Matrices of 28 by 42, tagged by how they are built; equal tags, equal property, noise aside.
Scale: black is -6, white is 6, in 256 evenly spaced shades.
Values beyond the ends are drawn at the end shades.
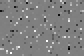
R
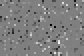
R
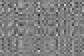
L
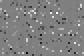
R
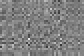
L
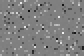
R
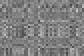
L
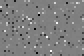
R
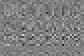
L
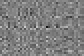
L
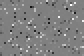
R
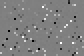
R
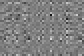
L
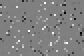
R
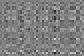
L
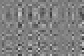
L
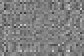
L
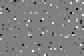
R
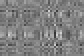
L
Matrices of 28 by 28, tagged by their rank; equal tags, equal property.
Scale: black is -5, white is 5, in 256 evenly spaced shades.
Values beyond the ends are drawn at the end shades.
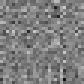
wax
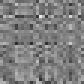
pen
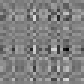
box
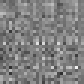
wax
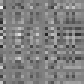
box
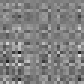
box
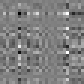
box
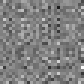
wax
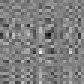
pen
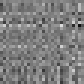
pen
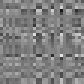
box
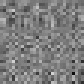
wax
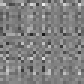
pen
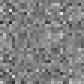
wax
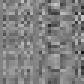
pen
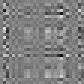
box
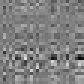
pen
